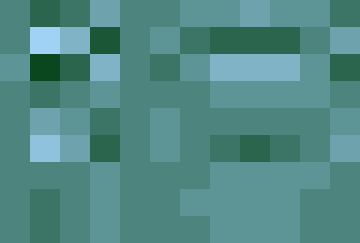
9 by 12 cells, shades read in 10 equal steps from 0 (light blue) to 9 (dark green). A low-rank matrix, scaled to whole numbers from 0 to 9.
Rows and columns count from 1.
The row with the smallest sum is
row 3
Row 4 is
5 6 5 4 5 5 5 4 4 4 4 5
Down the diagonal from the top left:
5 0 7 4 5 4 5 4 4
